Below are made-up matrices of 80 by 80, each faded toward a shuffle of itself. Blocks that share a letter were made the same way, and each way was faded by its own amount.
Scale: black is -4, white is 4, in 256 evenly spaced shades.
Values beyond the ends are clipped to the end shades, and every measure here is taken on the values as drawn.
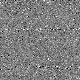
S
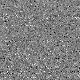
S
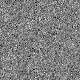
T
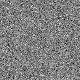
T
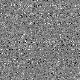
S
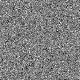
T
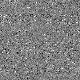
S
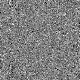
T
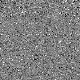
S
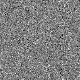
T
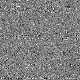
S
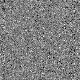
T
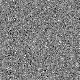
T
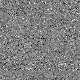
S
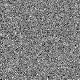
T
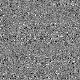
S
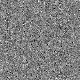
T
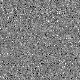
S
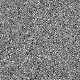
T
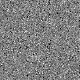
T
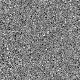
T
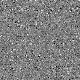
S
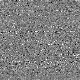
S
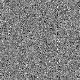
T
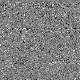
S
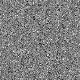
T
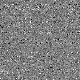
S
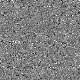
S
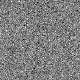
T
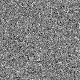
T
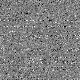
S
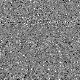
S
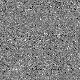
S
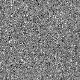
T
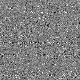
S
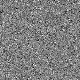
T
